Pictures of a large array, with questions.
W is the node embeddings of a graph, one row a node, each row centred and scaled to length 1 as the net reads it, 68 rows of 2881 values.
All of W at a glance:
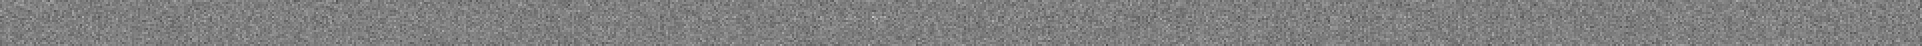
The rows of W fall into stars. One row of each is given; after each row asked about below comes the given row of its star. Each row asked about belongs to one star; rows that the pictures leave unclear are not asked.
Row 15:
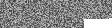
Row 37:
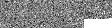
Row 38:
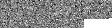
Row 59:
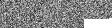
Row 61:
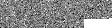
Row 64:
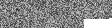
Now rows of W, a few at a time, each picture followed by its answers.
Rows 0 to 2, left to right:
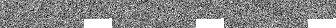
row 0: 38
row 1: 38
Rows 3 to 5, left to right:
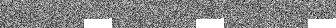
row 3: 61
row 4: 38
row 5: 15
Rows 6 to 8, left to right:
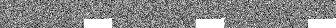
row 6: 15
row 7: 61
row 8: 61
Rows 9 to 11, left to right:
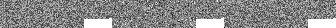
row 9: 59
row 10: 38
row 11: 61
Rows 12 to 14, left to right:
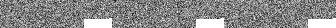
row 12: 61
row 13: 64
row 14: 37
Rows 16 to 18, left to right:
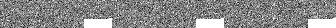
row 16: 37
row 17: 37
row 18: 64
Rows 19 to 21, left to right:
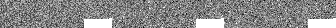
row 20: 37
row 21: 15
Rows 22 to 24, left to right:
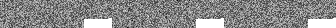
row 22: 37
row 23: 64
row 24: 64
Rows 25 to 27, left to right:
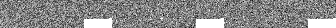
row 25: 64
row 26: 64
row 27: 15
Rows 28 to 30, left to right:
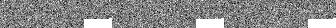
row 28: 59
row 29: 59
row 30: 64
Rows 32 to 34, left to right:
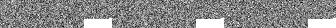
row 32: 38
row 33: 37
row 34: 59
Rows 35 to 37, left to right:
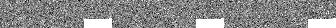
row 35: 15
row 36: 61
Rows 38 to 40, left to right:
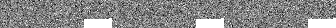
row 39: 64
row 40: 59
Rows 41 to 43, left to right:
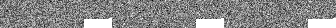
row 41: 64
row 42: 15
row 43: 64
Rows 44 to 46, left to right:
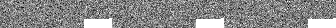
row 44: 38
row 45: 37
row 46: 59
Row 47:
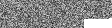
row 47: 61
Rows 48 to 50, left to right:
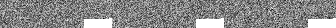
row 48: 38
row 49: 37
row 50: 64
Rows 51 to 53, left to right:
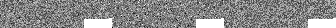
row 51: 37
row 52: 61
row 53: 38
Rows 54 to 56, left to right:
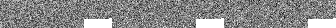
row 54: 59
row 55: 15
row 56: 38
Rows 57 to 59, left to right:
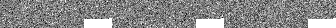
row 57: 59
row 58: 37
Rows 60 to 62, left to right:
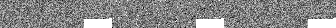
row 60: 64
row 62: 64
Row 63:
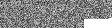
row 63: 38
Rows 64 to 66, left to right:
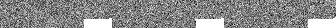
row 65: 15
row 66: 38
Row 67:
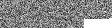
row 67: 61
